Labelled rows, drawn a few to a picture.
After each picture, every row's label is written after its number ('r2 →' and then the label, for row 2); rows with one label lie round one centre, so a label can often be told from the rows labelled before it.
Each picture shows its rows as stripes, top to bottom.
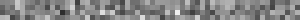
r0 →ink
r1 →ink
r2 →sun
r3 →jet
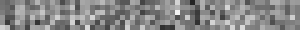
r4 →sun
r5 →ink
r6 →sun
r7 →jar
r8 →ink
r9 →jet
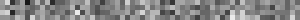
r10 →jet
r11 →ink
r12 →jet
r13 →jar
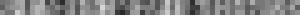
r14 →sun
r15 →sun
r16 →sun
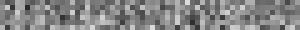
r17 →ink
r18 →jet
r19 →ink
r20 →sun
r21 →sun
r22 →jar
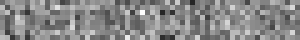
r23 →sun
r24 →jar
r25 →jet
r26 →ink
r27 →ink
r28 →ink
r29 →jar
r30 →jet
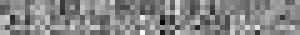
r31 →sun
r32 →sun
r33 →sun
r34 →jet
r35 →jet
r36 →jar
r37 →jet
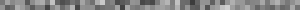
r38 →sun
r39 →ink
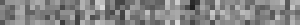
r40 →sun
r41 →sun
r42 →ink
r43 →ink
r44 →sun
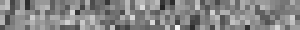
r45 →jet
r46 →jet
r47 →ink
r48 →jar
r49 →jar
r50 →sun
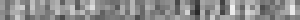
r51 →jar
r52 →jar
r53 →jar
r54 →ink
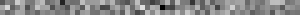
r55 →sun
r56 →jet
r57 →ink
